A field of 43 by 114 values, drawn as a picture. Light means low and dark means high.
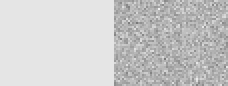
The table splits into one row of 2 panels. Panel 1,1: very low, flat. Panel 1,2: low, fine-grained.
